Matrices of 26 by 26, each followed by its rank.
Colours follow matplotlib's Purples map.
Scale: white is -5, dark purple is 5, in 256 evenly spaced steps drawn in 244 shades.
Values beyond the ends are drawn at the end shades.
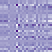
two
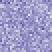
full rank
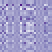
two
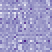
five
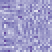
five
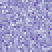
full rank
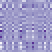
two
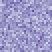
full rank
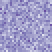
full rank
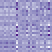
two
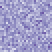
full rank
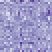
five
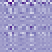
two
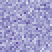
full rank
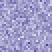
full rank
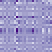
two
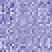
five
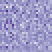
five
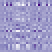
two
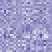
five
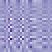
two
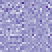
five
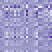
two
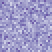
full rank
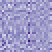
five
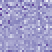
five
